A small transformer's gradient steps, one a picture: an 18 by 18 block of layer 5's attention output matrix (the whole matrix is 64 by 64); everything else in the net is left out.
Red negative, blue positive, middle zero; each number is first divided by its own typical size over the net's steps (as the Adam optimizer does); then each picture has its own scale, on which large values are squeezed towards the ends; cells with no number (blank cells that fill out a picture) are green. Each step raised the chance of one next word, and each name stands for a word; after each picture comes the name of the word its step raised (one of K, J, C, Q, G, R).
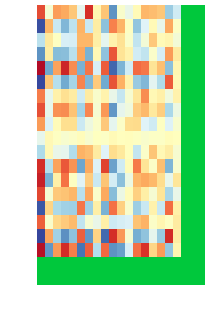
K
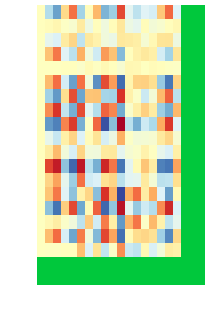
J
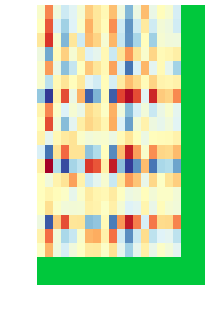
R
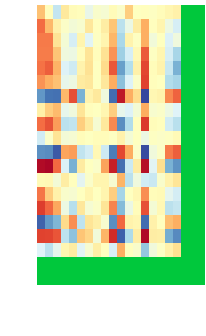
R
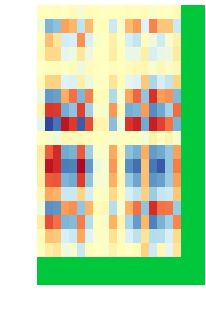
J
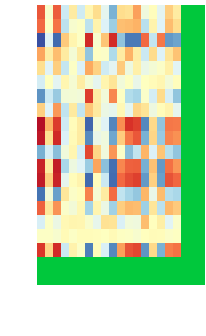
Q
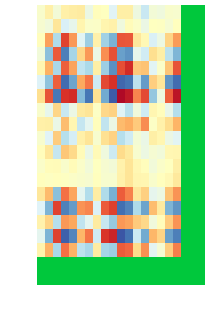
K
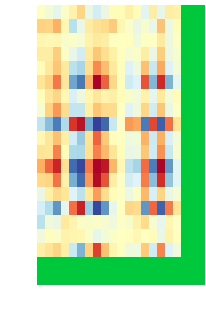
J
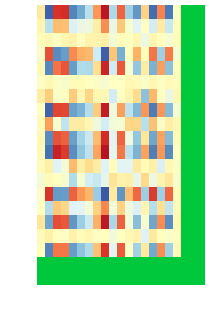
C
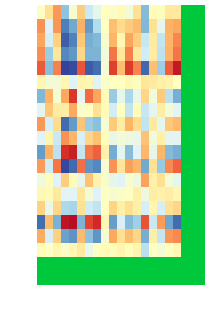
R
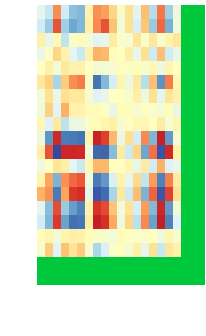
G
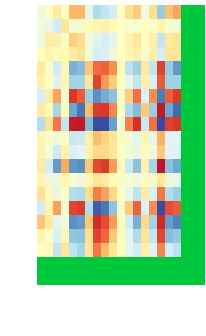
J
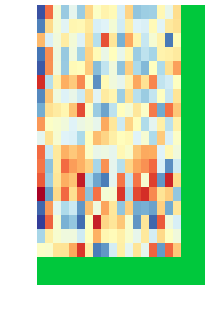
G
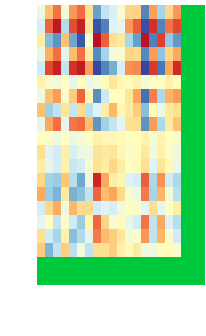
Q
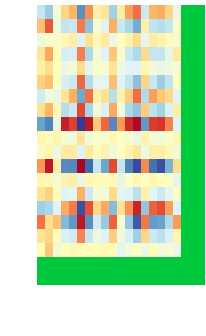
J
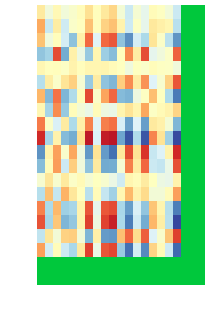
G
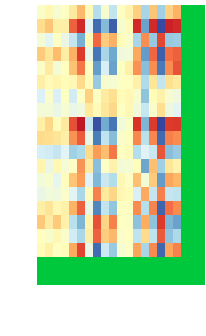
Q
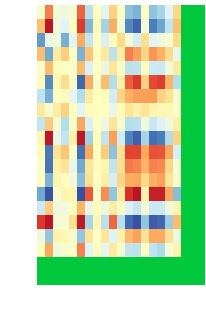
G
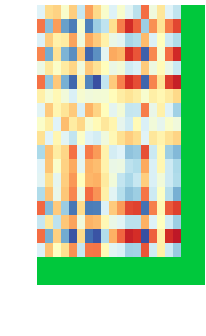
K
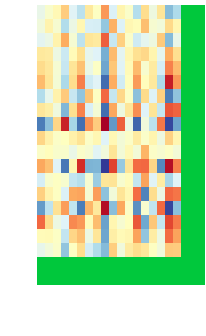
J
